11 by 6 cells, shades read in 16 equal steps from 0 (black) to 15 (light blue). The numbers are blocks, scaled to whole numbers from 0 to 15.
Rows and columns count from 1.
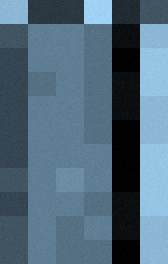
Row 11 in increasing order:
0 6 8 8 9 13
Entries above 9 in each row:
2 1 1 1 1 1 1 2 1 1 1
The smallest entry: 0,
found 5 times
